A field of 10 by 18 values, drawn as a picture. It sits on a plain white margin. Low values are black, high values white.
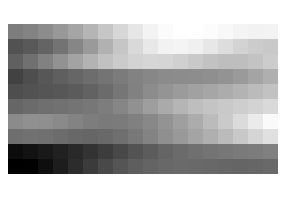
Grain: streaks across. Slope: up to the top right. Ninth with the lowest average: bottom left.
